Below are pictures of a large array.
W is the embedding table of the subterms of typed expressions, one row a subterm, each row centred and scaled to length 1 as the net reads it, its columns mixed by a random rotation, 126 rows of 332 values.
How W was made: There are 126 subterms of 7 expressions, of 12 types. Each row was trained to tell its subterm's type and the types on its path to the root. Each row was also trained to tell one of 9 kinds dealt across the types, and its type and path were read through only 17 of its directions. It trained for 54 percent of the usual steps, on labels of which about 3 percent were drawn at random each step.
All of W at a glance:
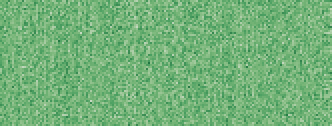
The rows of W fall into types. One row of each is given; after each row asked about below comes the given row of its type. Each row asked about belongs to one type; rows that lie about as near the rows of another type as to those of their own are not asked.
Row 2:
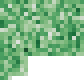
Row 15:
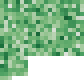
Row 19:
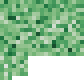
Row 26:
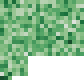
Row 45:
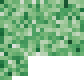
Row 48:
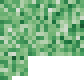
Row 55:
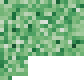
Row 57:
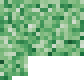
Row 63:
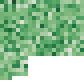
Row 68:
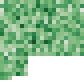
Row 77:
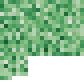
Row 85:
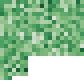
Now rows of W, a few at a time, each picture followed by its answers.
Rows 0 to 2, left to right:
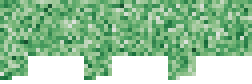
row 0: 26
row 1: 57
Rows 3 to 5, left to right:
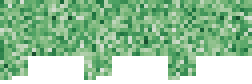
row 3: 48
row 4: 48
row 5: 45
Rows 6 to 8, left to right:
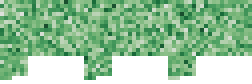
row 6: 68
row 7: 57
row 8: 45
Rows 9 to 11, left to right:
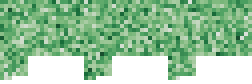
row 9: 2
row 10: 68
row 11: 57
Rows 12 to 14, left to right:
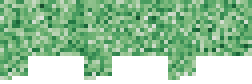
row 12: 45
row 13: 45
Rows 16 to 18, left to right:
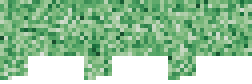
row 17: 19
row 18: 57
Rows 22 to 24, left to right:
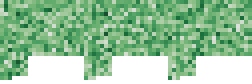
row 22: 68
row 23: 2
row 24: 48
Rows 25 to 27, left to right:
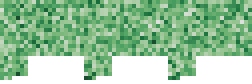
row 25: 68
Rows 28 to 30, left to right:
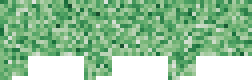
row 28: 63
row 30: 2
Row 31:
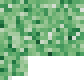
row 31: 57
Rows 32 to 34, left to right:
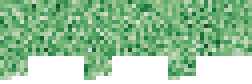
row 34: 63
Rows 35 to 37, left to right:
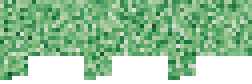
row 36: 2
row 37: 68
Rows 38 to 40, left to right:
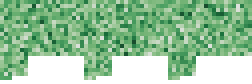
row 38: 15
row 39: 63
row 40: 2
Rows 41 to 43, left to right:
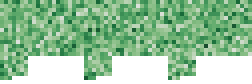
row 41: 19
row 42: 26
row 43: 77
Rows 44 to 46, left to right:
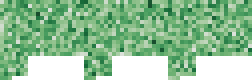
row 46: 48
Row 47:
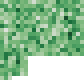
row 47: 45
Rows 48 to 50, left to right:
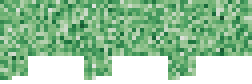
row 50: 48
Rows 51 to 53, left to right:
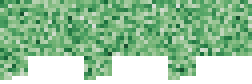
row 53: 48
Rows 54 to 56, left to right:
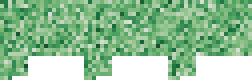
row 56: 63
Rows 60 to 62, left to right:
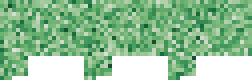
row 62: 85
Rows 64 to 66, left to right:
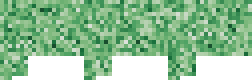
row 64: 55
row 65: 19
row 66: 15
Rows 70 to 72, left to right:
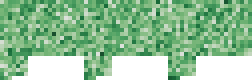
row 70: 57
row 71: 68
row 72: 26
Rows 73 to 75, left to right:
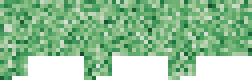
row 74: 15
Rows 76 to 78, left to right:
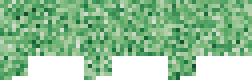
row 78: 85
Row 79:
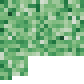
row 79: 19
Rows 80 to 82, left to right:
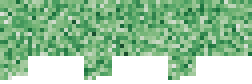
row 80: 45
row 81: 63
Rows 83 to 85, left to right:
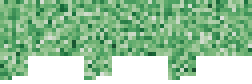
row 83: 19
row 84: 77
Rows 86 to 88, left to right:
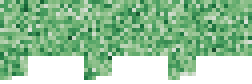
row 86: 57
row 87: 26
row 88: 15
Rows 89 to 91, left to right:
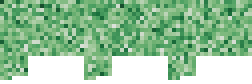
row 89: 48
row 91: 19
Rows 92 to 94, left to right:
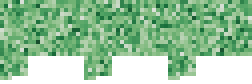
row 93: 45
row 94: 48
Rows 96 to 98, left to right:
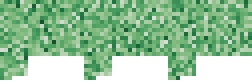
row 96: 15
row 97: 15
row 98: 15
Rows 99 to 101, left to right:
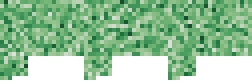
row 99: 15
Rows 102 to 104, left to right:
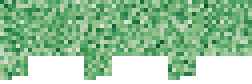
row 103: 55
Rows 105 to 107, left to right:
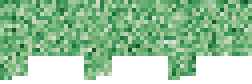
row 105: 19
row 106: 15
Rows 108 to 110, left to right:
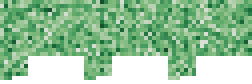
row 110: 45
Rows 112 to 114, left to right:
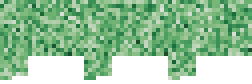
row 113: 55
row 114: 63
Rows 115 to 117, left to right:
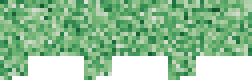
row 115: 19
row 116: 57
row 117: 68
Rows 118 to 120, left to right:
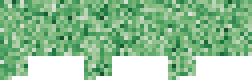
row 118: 48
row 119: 68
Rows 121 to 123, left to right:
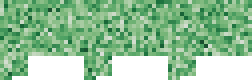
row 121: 68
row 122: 19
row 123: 77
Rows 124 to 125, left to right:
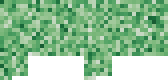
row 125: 45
